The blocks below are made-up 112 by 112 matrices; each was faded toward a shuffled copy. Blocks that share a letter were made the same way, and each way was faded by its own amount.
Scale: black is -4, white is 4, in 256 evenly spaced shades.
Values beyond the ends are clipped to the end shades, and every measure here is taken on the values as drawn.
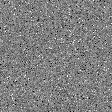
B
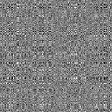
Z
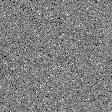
B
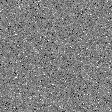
B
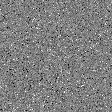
B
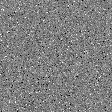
B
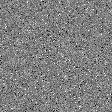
B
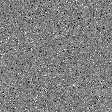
B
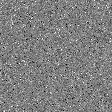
B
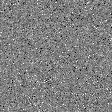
B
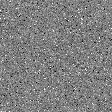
B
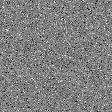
B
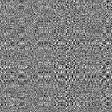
Z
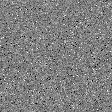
B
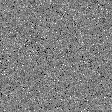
B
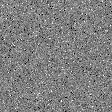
B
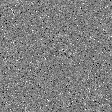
B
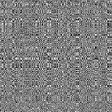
Z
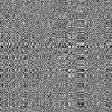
Z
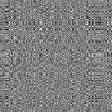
Z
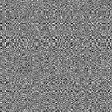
Z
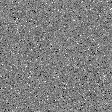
B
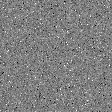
B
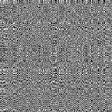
Z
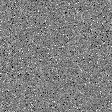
B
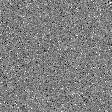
B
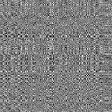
Z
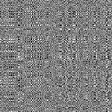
Z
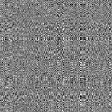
Z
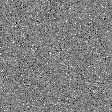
B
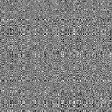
Z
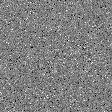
B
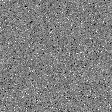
B
